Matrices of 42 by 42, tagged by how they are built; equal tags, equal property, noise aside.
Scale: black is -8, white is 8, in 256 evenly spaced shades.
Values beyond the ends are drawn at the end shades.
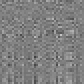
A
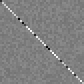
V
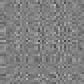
A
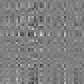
A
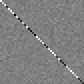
V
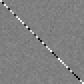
V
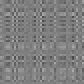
A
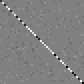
V
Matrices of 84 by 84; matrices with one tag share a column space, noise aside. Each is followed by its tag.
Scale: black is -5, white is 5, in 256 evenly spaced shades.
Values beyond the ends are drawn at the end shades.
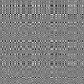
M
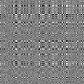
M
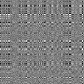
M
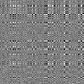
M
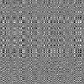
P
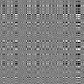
M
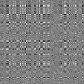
M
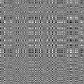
P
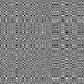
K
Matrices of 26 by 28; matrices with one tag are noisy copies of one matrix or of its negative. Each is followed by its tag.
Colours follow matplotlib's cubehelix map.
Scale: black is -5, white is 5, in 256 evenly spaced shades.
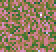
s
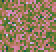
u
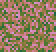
s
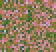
u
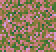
u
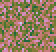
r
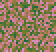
r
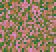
r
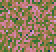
r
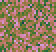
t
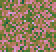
u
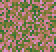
r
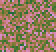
u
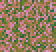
t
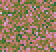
u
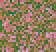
u
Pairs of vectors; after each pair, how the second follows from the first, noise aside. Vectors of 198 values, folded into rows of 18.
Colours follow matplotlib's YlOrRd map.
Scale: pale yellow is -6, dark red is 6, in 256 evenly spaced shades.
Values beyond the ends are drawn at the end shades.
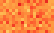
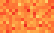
negated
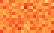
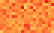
negated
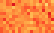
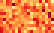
scaled up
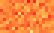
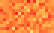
copied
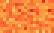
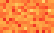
negated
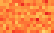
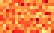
scaled up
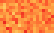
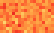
negated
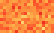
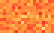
copied
